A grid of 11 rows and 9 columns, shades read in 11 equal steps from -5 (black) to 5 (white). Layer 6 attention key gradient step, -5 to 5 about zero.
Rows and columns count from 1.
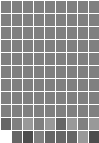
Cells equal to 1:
5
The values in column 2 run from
-1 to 0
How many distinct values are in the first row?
1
